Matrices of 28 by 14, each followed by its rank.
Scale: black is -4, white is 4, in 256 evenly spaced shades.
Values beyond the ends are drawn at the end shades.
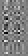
two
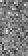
full rank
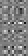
two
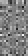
three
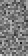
full rank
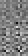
three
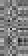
two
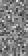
full rank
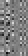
two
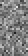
full rank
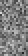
full rank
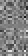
three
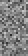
full rank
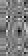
two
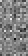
three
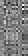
three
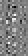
three
